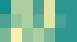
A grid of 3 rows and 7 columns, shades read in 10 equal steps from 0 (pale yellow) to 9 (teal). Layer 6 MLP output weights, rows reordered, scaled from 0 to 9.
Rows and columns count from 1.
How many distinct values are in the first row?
5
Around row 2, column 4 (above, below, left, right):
7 3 3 1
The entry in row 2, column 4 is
6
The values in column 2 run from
0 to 4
